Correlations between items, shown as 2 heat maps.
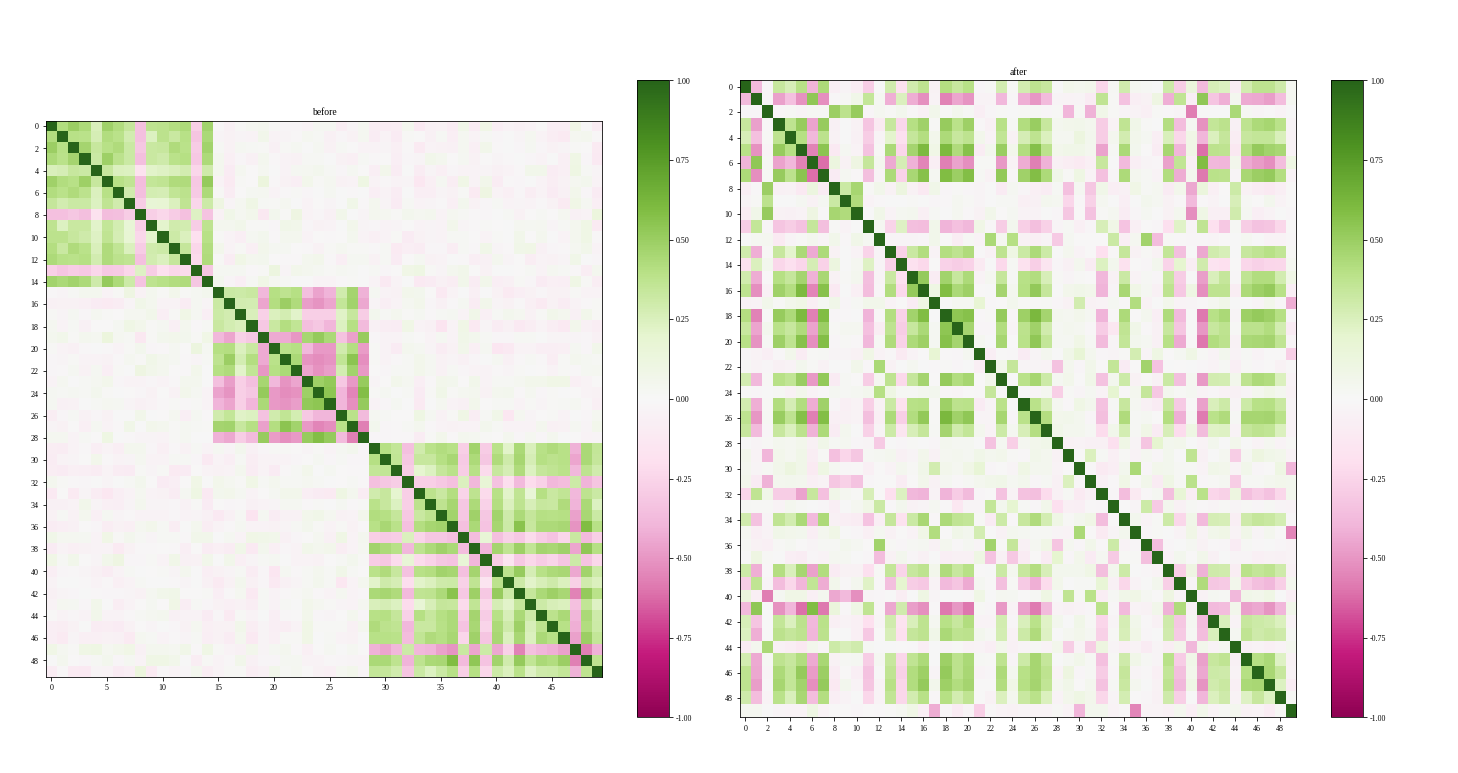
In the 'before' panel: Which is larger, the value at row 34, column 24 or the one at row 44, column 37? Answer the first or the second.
the first
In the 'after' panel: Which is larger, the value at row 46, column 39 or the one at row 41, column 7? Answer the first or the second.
the first
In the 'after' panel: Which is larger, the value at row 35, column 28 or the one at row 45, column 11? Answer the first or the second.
the first
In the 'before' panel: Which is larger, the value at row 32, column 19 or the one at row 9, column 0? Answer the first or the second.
the second
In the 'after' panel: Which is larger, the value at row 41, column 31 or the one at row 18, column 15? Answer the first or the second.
the second
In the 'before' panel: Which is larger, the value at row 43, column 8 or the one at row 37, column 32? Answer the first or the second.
the second
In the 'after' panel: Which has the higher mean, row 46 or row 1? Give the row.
46
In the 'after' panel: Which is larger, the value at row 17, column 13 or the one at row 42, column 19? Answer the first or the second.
the second
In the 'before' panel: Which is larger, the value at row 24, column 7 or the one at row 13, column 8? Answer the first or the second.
the second
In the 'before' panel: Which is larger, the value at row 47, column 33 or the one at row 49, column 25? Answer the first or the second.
the second
